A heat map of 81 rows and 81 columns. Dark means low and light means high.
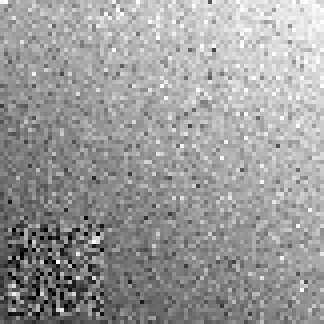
Grain: fine. Odd patch: rougher, in the bottom left. Odd rows or columns: none. Slope: up to the top right. Stripes: none.
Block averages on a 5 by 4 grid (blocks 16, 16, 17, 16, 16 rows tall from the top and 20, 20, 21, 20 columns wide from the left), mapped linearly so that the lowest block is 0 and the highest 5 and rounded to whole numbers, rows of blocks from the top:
3 4 4 5 | 2 3 4 4 | 1 2 3 4 | 1 1 2 3 | 0 1 1 2
